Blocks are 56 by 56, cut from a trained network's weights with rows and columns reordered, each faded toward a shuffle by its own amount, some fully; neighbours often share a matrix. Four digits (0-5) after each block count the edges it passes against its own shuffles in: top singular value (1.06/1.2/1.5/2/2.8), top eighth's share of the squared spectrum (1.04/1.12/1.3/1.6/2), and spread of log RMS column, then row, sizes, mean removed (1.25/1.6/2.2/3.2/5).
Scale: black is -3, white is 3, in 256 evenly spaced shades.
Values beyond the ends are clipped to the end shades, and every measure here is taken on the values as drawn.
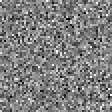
0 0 0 0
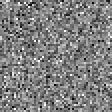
1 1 0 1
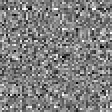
3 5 2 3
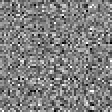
4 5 2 3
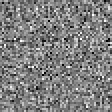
3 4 1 2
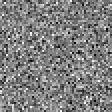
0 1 0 0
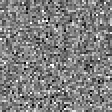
0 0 0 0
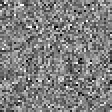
3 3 0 2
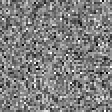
2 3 1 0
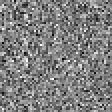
3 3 1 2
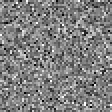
0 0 0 0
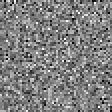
1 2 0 0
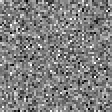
0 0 0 0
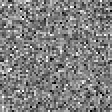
0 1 0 0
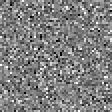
0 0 0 0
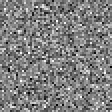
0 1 0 0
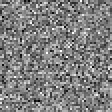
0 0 0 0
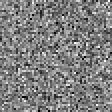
1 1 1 0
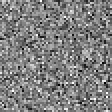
1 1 0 0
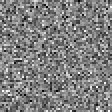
2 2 0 0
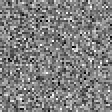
0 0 0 0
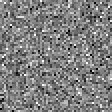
2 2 0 0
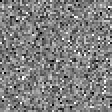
1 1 0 0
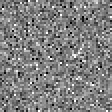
0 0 0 0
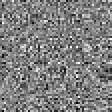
3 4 1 3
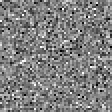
1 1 0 0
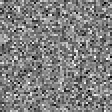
2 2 0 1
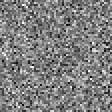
2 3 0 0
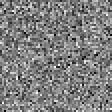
2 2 0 1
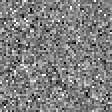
0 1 0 0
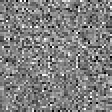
2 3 1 2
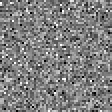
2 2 0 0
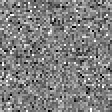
1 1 0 1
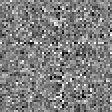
3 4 2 2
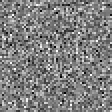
2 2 1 0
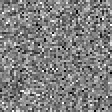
1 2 0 0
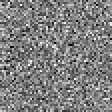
2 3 1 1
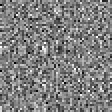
3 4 2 1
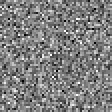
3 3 1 0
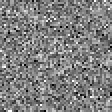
2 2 0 0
